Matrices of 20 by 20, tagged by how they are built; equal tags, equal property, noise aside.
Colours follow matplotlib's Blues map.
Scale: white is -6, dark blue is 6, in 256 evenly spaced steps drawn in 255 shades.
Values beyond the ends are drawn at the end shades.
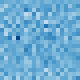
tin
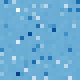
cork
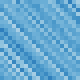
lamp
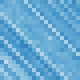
lamp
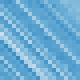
lamp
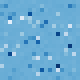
cork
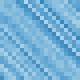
lamp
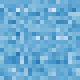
tin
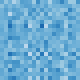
tin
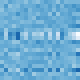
tin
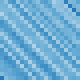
lamp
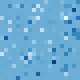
cork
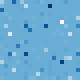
cork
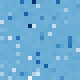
cork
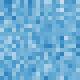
tin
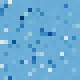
cork
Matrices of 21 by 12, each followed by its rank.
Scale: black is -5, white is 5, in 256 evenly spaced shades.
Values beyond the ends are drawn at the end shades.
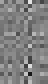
two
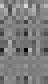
two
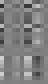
one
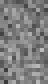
full rank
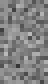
full rank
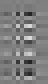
one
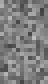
full rank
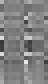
two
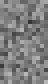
full rank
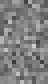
full rank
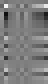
one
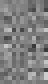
two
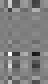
one
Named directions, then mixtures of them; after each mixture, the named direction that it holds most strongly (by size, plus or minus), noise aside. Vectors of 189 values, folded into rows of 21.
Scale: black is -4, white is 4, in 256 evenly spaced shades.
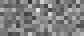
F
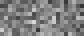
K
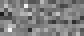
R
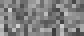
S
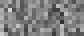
S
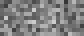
K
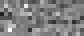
R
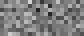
F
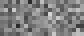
F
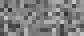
S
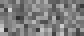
S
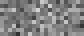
F
